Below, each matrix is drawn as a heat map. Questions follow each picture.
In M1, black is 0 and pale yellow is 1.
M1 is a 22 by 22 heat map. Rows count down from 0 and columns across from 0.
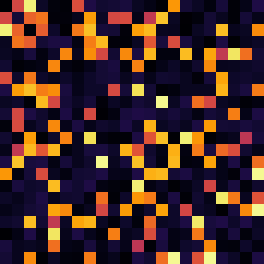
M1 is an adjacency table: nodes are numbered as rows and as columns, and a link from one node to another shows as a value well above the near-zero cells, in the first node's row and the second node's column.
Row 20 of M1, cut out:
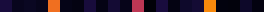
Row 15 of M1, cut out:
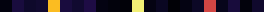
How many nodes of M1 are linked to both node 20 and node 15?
3
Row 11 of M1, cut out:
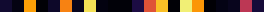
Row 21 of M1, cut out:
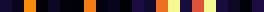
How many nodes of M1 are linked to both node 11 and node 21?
4
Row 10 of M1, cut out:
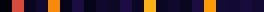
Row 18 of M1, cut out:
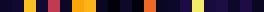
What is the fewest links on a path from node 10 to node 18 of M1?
2
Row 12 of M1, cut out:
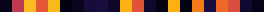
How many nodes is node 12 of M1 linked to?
10
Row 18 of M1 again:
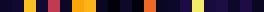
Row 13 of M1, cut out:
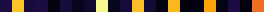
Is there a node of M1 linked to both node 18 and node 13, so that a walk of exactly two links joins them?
no
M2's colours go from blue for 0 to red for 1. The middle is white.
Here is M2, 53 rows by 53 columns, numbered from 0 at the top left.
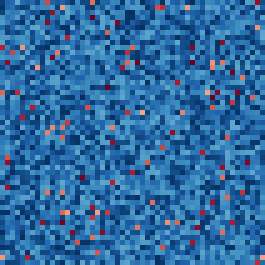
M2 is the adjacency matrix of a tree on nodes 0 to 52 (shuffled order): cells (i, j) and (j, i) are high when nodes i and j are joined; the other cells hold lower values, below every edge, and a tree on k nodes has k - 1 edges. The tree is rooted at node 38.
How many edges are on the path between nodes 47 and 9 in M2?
3
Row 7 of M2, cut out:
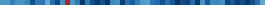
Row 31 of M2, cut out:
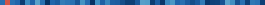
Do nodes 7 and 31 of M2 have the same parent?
no
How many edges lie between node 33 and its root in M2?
3
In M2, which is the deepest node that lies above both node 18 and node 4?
9
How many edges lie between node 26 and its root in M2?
2
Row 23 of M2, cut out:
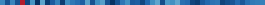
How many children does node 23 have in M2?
0
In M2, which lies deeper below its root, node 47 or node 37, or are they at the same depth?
node 47
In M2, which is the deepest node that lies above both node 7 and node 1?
12
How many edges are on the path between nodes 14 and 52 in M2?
8
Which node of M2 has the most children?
12
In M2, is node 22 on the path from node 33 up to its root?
no
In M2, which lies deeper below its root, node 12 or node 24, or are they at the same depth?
node 24
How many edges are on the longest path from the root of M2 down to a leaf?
4
